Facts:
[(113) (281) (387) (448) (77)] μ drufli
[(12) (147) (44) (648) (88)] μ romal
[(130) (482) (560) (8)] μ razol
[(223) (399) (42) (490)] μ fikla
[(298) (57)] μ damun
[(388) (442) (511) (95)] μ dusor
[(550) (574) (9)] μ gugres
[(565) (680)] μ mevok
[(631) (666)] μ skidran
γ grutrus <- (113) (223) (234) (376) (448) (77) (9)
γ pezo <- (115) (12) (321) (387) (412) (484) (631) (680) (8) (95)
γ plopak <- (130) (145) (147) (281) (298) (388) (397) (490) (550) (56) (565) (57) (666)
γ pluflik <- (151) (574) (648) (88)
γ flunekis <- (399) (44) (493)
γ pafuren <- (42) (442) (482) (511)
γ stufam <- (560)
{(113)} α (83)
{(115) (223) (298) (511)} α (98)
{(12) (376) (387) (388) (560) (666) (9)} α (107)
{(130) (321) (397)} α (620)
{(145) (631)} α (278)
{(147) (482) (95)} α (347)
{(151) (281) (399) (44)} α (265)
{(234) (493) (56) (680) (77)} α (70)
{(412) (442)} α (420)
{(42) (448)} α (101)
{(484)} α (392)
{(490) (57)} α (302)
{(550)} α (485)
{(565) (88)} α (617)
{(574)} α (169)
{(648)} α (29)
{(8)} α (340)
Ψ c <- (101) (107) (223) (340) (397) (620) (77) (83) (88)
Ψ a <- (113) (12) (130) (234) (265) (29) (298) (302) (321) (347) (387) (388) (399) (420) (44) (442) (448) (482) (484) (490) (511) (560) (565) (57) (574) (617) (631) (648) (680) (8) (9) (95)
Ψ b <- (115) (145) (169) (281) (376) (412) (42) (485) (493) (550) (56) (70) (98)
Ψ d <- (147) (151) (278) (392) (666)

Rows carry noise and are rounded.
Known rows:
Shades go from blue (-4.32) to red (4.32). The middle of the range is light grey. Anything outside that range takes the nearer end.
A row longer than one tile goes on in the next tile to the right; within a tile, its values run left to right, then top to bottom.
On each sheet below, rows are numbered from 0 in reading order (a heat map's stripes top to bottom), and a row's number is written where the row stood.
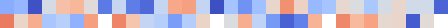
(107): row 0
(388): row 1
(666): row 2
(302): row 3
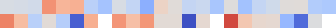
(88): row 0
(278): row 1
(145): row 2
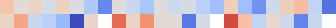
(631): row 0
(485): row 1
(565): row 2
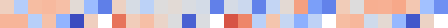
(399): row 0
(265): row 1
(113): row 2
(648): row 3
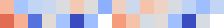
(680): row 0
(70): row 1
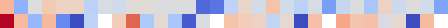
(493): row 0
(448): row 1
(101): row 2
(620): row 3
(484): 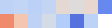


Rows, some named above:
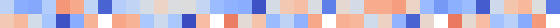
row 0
(12)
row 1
(397)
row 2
(107)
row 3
(648)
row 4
(107)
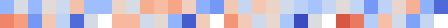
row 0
(223)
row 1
(648)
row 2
(70)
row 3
(113)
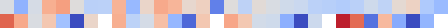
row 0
(151)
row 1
(482)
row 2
(115)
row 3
(234)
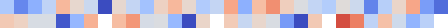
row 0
(560)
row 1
(147)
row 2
(42)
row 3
(113)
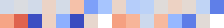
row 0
(77)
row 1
(130)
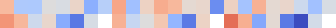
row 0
(281)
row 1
(482)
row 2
(56)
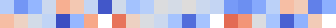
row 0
(560)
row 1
(412)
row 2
(376)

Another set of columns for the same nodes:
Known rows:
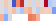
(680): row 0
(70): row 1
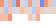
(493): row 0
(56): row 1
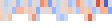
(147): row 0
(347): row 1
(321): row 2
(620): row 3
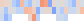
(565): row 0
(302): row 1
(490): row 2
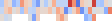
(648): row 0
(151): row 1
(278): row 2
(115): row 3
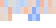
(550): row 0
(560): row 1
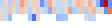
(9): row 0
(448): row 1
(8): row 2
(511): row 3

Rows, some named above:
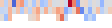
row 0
(77)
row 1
(88)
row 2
(107)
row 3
(130)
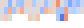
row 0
(44)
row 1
(147)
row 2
(281)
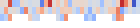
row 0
(115)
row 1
(234)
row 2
(412)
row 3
(130)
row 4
(98)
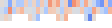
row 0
(44)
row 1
(9)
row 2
(56)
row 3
(42)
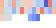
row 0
(666)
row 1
(482)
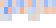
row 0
(399)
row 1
(397)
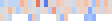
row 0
(574)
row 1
(298)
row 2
(376)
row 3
(560)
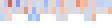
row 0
(223)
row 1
(130)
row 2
(12)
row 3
(145)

